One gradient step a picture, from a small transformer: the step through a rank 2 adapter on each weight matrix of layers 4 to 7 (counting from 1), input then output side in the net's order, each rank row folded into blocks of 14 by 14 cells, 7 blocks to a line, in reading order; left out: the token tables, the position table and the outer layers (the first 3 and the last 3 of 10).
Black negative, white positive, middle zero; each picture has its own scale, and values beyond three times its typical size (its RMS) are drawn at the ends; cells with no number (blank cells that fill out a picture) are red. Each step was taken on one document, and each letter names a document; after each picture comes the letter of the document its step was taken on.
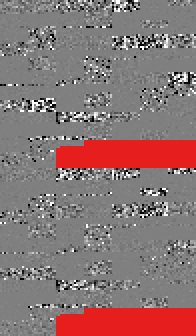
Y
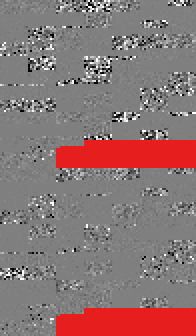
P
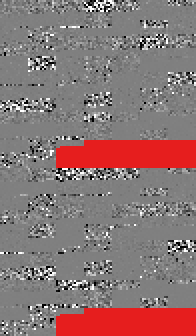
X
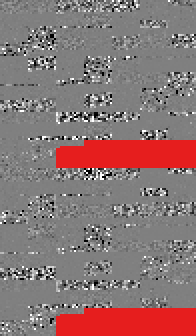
Y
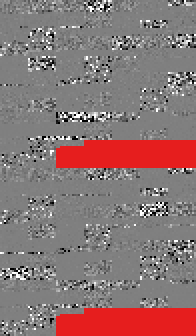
X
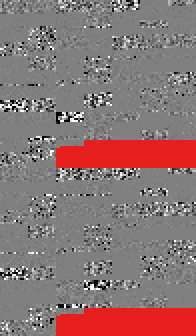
Y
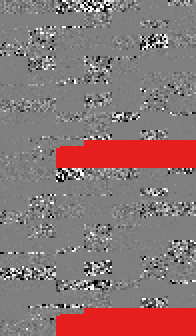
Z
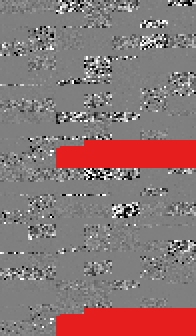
P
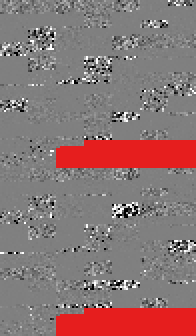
P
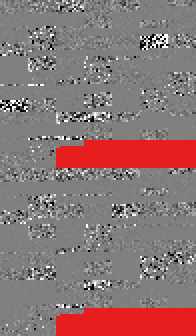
Z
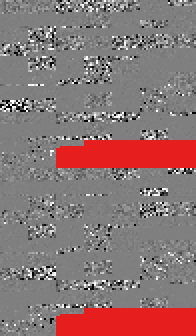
Z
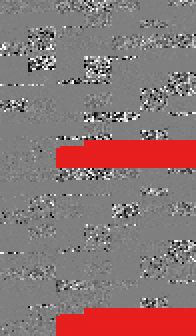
P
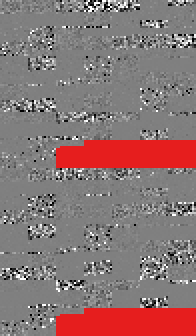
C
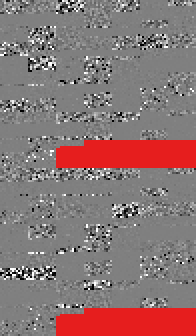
Z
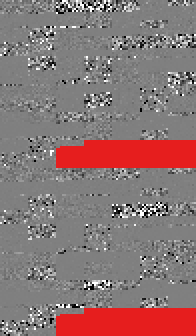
X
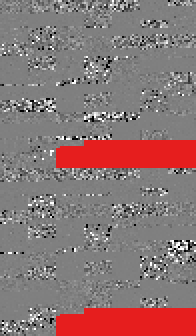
Z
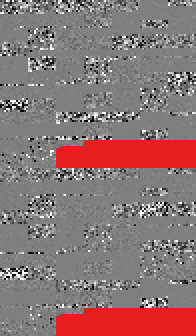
P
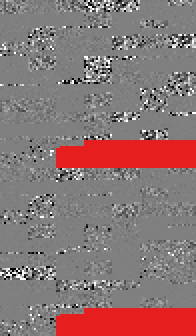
P
